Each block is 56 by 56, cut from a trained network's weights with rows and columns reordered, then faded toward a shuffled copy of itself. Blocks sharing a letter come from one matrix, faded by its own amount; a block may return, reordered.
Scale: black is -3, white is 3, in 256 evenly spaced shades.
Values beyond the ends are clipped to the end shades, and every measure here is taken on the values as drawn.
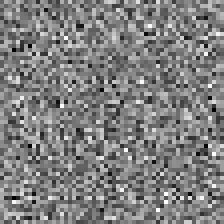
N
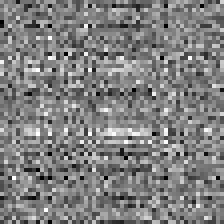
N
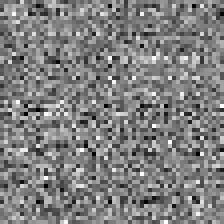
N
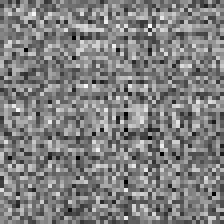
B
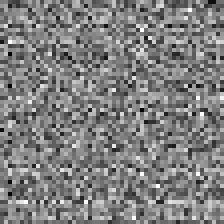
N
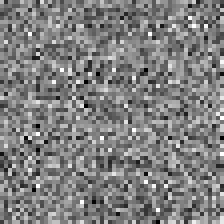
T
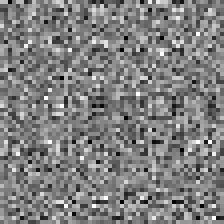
N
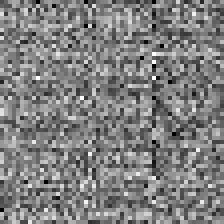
B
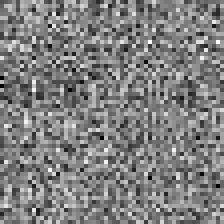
B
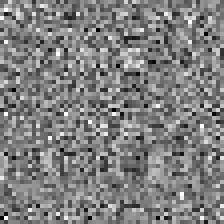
N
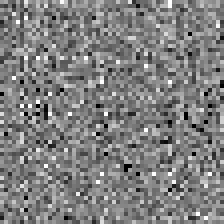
T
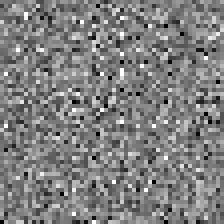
T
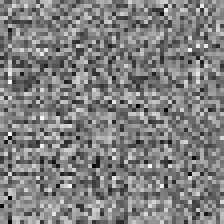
B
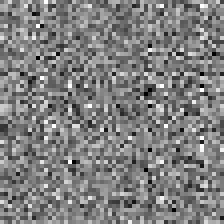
T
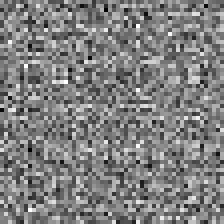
B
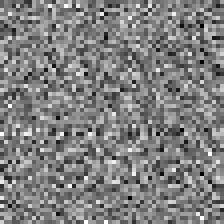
N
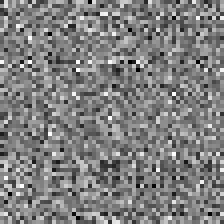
N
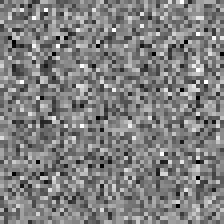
T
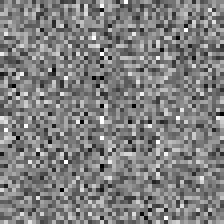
T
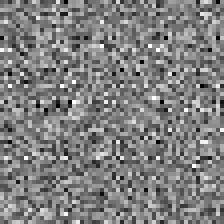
N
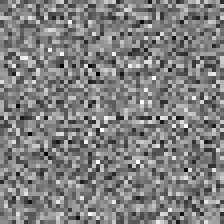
N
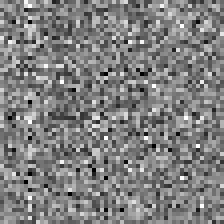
T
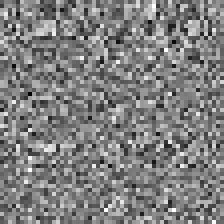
N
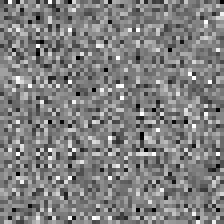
T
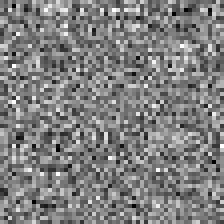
N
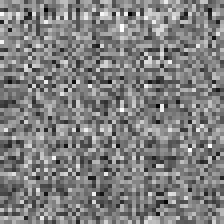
N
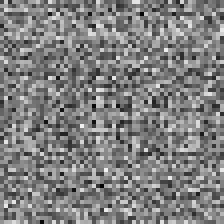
B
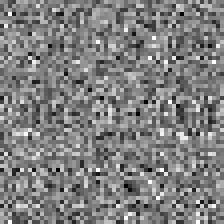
N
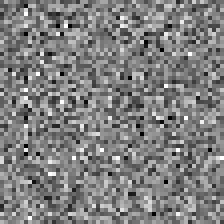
T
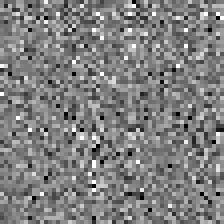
T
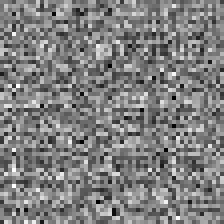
B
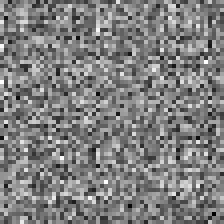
B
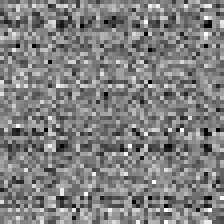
N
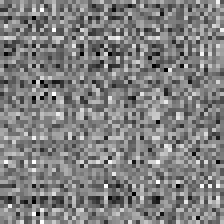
N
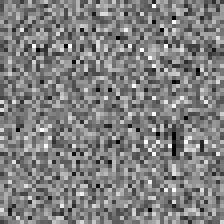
T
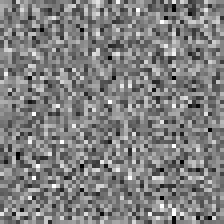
T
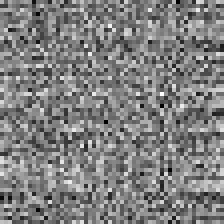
B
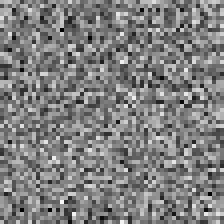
B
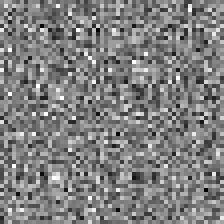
N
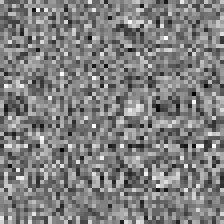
N
